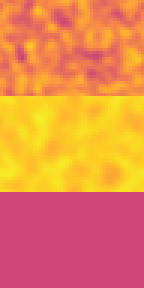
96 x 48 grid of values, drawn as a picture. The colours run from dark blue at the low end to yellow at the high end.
The table splits into 3 rows of 1 panel. Panel 1,1: high, blotchy. Panel 2,1: very high, blotchy, faint in contrast. Panel 3,1: middling, flat.
